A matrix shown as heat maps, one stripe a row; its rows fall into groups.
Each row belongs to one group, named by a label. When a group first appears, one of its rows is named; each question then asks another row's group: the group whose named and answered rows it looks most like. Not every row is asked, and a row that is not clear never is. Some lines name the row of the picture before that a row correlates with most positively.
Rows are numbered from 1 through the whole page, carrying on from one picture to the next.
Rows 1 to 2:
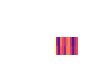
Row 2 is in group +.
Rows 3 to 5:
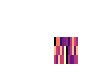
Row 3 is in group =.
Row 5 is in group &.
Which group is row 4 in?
&
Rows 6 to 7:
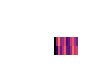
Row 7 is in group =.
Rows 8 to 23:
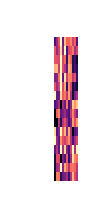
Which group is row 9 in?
&
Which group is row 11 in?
+
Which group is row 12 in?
&
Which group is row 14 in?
+
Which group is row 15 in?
=
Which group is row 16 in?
=
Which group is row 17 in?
=
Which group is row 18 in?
+
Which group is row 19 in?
+
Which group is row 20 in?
&
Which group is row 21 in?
=
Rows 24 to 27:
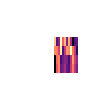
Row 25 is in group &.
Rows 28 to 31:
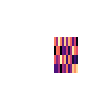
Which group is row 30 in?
+
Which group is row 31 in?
=
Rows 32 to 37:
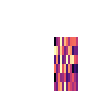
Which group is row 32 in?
&
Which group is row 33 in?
+
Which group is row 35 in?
+
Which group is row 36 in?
=
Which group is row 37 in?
&
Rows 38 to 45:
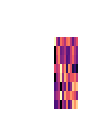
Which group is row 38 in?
+
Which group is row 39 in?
=
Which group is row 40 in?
=
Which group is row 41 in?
+
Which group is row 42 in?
&
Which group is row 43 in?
=
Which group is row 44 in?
&
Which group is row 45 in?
=
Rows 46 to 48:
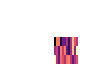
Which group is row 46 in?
=
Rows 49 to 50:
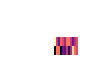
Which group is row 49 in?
+
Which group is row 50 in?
=
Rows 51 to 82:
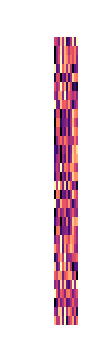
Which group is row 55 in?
=
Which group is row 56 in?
+
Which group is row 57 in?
&
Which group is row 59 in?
=
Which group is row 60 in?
=
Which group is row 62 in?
&
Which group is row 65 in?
&
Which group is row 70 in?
=
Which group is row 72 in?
=
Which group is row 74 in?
&
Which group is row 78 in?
&
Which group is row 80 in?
=
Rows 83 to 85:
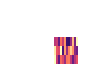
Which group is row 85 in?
+
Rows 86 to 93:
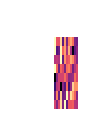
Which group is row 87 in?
+
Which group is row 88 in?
&
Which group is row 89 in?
+
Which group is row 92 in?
&
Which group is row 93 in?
&
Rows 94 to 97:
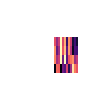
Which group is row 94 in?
+
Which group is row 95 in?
+
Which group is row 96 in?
&
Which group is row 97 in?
=
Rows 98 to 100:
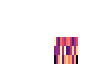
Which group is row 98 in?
+
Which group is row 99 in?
&
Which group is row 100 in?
&
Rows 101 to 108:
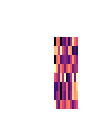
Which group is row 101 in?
=
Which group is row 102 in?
+
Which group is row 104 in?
+
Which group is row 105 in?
&
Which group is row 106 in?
=
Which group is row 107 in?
=
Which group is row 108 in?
+
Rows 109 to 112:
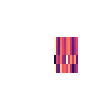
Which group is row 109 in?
+
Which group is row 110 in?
+
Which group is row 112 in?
+
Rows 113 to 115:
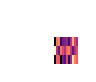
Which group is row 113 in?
=
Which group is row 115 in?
=
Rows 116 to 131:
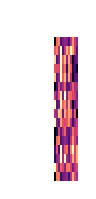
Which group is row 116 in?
=
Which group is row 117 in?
&
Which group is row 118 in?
+
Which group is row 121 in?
=
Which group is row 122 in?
&
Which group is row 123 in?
+
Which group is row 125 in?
+
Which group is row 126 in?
=
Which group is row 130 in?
+
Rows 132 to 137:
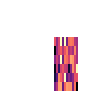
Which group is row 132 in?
&
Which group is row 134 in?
&
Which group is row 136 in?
&
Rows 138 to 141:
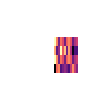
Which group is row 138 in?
+
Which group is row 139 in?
+
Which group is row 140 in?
+
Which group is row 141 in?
=
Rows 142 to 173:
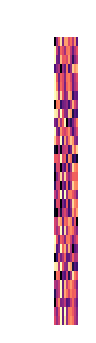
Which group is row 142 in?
&
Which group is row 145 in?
=
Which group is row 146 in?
+
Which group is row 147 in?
+
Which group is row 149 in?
=
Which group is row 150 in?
+
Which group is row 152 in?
+
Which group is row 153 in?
&
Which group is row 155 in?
+
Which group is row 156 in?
=
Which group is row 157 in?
&
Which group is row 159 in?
&
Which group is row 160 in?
=
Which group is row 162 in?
&
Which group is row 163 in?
&
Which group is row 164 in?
+
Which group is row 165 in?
+
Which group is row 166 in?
=
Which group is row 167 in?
+
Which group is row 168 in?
=
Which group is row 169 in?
&
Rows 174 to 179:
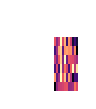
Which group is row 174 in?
+
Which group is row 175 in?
&
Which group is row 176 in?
&
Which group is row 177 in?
&
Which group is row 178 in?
+
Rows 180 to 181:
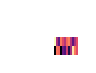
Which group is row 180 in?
+
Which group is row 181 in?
=
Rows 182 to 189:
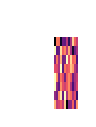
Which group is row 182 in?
=
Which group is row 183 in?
+
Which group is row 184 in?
&
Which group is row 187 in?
+
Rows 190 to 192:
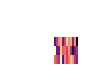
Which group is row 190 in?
&
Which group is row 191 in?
+
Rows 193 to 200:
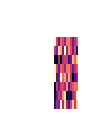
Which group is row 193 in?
+
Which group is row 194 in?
&
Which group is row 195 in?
=
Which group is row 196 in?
+
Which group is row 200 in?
&
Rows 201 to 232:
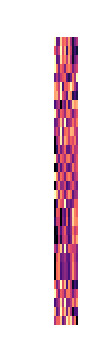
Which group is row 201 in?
+
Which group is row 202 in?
+
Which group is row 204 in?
+
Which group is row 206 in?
&
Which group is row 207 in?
+
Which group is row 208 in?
=
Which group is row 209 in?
+
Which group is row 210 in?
&
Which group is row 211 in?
&
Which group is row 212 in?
&
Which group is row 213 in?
=
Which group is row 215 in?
=
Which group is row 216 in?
+
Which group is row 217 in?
=
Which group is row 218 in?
+
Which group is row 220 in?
=
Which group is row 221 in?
=
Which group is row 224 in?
&
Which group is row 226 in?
=
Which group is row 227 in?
=
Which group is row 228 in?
+
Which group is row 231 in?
+
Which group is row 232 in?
&
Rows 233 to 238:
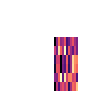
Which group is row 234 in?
&
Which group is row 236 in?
=
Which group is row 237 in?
&
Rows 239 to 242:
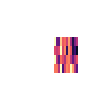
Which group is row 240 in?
+
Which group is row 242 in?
&
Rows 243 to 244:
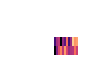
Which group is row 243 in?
=
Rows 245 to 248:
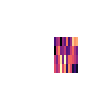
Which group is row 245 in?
=
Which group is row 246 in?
=
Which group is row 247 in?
&
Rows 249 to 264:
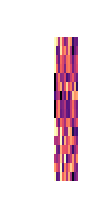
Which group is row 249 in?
+
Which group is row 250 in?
+
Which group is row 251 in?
+
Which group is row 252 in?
+
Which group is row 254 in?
&
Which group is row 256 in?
=
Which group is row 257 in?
=
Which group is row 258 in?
+
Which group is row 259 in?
+
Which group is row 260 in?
&
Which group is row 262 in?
&
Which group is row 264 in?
+
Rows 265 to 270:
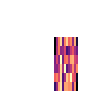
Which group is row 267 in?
&
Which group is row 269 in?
&
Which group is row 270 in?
&
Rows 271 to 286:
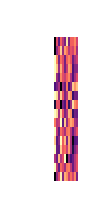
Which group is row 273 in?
+
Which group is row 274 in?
+
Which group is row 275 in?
+
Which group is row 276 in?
=
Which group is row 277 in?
+
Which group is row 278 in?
=
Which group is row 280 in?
&
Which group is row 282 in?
+
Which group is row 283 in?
+
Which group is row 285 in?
+
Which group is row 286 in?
&
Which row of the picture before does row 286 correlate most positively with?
265
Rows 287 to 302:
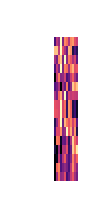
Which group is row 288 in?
+
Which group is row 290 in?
&
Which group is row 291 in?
=
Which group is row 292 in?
=
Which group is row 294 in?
+
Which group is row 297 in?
&
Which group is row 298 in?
=
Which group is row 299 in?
=
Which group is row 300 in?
=
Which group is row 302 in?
=
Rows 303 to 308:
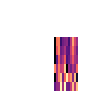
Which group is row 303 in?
=
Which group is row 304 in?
=
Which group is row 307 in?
&
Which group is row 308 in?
&
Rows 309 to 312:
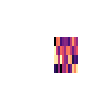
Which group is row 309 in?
=
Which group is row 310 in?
+
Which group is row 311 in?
+
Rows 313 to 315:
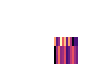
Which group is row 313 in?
+
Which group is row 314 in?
=
